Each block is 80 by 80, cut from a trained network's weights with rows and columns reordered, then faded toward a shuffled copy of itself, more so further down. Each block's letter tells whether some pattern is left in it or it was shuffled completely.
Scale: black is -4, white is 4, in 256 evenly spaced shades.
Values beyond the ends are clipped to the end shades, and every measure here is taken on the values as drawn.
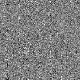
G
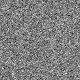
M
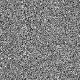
G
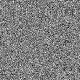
G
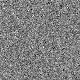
M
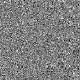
G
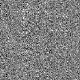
G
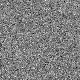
M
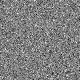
M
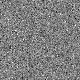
M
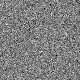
M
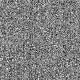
G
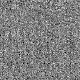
G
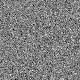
M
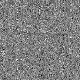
G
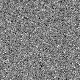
M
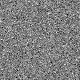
M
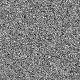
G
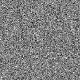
G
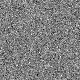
M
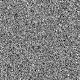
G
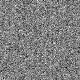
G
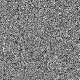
G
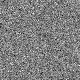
M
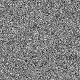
M
